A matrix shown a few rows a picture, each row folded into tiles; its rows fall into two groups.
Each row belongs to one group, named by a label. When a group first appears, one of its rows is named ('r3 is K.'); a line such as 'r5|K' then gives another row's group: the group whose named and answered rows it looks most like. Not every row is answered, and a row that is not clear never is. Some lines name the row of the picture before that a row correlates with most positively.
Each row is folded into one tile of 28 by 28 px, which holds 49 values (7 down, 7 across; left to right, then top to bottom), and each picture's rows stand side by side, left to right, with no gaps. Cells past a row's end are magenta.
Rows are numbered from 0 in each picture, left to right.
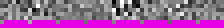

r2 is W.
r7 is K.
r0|K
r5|W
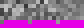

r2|K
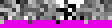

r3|K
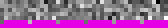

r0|W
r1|K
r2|W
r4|K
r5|K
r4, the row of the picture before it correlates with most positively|0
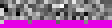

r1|W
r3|K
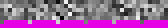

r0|W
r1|K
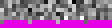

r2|K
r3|W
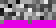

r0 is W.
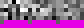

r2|W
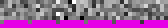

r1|W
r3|W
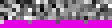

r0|K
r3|W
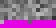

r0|K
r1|W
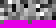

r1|W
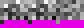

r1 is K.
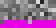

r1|K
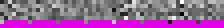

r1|W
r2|W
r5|K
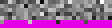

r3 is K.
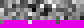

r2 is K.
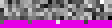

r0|W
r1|W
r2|K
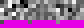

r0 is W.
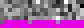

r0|W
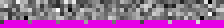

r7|K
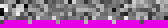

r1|K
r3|K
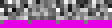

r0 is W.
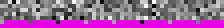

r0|K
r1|W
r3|K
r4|K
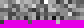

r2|K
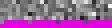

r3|W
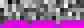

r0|W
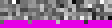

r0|K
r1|W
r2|K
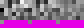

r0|W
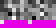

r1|K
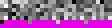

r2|K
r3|K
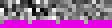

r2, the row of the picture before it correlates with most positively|2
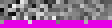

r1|K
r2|W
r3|K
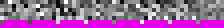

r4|W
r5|K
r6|K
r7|W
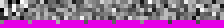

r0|W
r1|K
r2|K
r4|W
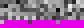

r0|K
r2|W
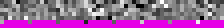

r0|K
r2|W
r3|W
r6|W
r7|K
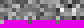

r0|K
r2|W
